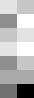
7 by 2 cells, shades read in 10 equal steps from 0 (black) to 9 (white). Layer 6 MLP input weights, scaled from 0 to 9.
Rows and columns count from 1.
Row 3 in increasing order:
7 8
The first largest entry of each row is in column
1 2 2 2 2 1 1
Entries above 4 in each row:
2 2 2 2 2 2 0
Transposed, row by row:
8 5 7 8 5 6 4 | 7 9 8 9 7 6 0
